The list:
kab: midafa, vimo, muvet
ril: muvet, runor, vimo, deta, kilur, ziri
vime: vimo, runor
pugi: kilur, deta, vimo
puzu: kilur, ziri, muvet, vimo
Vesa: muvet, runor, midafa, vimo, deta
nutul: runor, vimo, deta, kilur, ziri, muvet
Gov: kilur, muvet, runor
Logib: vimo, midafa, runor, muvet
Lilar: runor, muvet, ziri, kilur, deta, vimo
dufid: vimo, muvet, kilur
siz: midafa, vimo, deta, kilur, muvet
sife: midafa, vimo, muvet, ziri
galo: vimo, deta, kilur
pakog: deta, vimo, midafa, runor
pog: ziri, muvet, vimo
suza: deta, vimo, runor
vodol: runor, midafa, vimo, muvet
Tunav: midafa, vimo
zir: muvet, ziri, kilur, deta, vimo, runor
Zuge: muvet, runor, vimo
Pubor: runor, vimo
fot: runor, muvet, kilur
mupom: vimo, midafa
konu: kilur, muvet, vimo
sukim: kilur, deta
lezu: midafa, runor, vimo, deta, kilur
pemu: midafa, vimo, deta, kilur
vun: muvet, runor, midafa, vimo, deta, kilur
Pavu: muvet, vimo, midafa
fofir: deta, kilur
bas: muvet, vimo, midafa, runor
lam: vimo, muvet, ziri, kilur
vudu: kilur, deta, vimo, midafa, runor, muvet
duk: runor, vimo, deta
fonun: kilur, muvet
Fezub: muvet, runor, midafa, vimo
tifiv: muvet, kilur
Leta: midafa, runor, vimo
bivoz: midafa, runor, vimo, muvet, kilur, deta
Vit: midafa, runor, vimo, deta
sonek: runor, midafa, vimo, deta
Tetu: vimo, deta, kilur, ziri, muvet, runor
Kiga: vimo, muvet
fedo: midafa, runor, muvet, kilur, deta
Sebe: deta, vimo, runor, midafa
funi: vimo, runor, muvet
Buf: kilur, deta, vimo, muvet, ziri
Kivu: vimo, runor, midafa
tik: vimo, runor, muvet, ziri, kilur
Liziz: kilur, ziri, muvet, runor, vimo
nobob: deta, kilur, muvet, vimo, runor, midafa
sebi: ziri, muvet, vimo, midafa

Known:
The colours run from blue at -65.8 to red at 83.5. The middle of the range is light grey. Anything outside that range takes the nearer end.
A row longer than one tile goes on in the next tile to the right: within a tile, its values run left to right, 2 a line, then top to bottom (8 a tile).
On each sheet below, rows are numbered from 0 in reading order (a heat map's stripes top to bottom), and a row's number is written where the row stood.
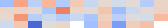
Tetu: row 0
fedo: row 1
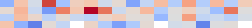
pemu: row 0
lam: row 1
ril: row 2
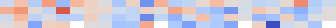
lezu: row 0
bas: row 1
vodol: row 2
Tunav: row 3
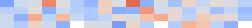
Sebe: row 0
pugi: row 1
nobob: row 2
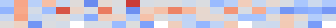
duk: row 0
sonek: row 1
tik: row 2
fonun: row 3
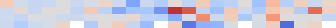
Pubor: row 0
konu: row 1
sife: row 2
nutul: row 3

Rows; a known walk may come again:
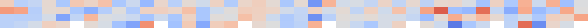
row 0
Leta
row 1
Pavu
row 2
fedo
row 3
bas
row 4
fofir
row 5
Buf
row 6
sukim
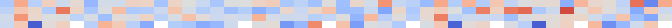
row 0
nutul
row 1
Kivu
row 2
Kiga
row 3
sebi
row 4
suza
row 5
Tetu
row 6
Lilar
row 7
pakog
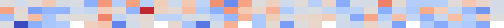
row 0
kab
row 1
galo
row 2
vudu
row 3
bivoz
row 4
Sebe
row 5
vodol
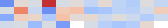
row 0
sonek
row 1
funi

